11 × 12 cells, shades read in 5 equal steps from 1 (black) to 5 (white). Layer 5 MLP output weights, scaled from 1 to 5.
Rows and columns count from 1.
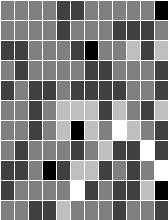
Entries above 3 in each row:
0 0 2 0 0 5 4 2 3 2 1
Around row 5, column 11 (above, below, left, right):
3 2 3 2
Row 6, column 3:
2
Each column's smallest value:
2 2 2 1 2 1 1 2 2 2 2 1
